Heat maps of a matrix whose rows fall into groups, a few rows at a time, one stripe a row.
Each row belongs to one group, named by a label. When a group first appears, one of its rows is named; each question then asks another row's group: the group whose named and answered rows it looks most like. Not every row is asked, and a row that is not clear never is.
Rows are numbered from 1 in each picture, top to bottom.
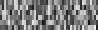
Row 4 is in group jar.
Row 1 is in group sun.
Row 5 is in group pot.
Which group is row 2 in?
sun
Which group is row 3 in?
pot
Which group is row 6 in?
sun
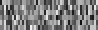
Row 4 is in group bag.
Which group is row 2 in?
sun
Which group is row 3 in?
sun
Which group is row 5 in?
sun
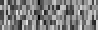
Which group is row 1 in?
bag
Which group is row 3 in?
sun
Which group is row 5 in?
jar
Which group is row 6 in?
jar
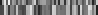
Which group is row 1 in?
jar
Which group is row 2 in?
bag
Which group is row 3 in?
bag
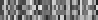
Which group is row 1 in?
bag
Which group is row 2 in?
jar
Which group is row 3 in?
bag
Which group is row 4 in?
jar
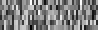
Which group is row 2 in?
bag
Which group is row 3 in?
jar
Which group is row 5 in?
sun
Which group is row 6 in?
sun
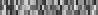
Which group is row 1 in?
jar
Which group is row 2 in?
sun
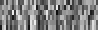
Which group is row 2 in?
jar
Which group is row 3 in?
bag
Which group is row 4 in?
pot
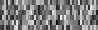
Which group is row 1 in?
sun
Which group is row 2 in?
pot
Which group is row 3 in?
bag
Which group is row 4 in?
jar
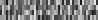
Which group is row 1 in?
sun
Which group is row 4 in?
pot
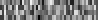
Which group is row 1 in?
pot
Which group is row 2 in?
sun
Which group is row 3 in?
sun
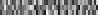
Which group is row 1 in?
jar
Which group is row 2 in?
bag
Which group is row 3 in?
jar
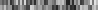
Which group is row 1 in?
sun
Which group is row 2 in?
pot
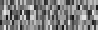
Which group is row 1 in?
sun
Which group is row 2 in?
bag
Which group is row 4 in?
pot
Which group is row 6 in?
pot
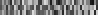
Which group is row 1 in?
bag
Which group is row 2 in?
sun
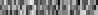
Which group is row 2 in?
jar
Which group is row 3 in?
pot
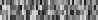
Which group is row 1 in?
sun
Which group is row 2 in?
jar
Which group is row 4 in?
pot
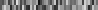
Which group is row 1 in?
bag
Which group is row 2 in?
pot
